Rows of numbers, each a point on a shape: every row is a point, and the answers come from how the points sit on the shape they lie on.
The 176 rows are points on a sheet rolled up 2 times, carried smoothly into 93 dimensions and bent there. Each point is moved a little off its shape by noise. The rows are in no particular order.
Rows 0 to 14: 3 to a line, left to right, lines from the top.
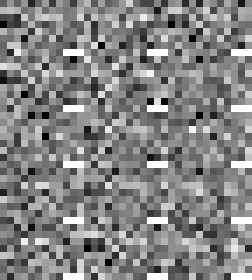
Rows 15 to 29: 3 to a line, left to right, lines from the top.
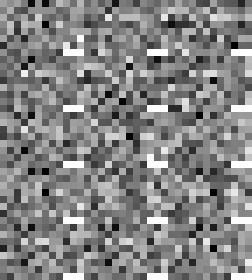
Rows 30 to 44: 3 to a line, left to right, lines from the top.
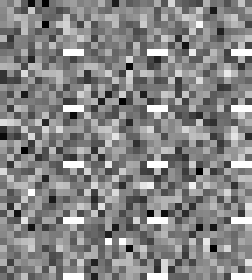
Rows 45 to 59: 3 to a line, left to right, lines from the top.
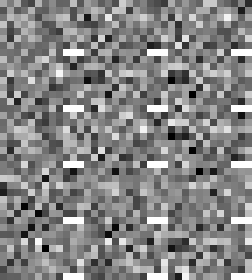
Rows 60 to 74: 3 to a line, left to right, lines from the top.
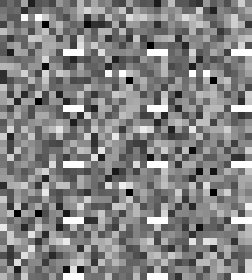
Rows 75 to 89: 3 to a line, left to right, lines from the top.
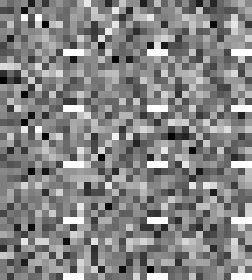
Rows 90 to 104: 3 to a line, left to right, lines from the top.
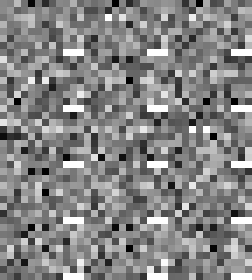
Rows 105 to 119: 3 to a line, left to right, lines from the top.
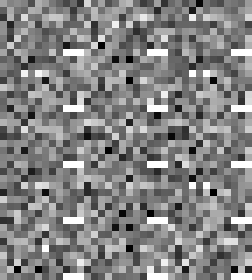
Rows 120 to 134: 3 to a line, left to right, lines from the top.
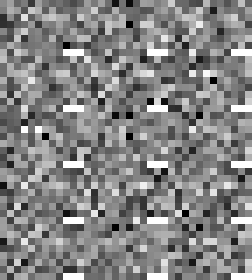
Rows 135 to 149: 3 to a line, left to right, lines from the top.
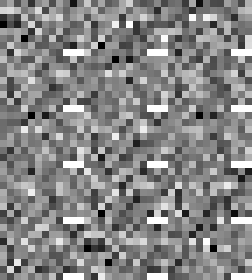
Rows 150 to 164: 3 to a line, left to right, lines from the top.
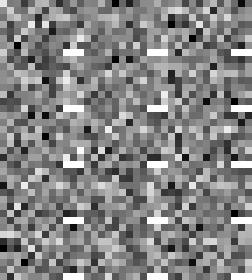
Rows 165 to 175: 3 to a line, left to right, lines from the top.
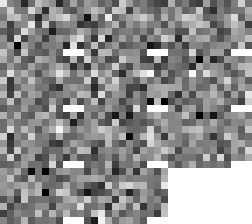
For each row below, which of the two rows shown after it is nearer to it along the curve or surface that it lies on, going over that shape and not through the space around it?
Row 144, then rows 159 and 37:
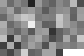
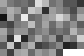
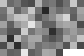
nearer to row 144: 159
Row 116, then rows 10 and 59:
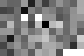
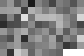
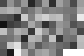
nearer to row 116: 59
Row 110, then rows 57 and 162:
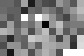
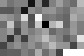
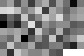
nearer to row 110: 57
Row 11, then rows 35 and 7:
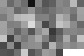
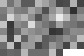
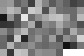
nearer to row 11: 7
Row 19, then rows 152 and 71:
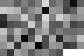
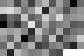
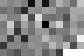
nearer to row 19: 152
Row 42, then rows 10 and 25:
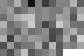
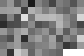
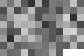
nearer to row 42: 10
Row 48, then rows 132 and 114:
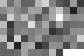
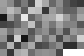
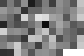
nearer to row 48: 132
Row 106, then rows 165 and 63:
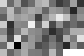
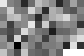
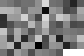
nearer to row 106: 165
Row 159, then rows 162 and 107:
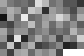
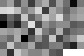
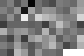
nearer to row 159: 107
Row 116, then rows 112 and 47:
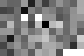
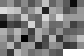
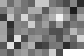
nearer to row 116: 112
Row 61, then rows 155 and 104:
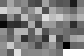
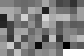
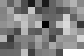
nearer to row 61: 155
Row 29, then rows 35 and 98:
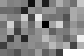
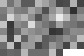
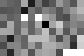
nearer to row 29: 98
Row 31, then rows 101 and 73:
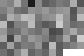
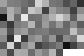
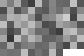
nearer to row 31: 101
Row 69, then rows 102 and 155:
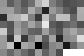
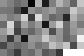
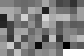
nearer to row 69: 155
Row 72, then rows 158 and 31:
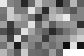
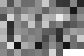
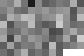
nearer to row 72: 158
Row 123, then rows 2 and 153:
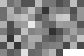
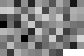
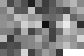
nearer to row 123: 153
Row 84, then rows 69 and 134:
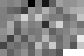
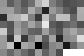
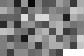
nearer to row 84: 134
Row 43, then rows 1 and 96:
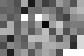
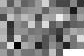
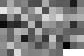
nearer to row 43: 96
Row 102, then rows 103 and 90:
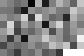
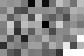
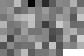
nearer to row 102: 103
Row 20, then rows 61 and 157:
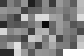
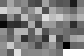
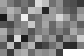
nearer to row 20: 61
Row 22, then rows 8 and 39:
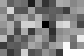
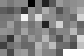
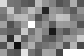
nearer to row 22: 39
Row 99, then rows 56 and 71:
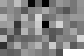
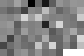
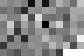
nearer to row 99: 71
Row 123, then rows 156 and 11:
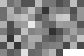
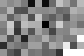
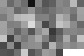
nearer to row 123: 156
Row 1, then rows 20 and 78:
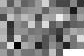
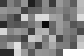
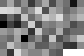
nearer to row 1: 78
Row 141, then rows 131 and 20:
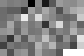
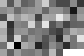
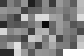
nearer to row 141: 20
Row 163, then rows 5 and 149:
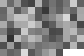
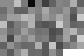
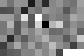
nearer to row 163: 149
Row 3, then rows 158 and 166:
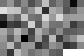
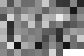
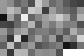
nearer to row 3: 158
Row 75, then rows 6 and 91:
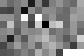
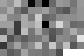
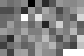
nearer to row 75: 6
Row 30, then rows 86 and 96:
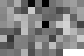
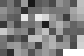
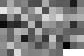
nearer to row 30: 86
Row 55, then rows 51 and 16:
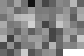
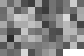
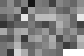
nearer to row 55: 16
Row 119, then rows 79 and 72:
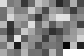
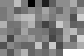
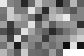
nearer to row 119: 72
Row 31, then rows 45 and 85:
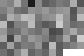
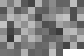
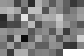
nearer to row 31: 85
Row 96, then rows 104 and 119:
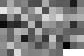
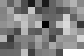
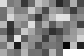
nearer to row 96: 119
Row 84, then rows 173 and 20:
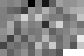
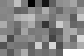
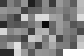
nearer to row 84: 173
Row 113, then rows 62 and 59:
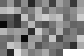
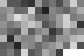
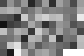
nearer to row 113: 59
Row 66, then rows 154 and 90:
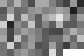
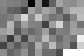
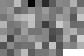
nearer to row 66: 154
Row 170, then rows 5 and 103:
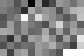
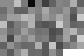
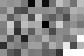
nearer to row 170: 5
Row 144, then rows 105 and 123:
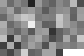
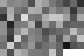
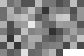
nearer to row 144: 105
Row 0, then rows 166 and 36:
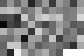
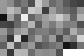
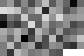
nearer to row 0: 36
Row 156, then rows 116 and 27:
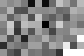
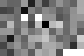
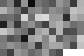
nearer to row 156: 116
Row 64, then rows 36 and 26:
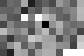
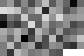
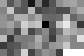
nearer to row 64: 36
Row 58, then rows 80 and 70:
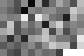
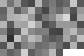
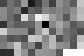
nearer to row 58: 70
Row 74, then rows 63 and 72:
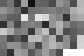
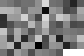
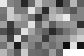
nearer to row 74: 63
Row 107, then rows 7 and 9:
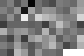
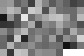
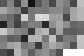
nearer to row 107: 7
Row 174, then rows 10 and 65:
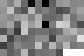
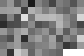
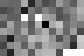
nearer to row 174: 65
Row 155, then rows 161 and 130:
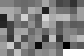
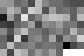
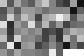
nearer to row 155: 130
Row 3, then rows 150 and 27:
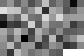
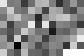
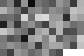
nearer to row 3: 27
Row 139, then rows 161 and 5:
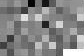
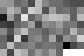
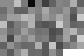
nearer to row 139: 5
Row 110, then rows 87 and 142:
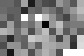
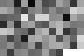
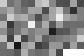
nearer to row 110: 87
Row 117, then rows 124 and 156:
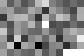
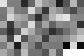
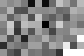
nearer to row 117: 124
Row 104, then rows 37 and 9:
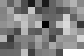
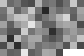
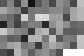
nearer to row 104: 37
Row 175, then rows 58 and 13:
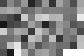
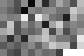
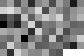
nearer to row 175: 13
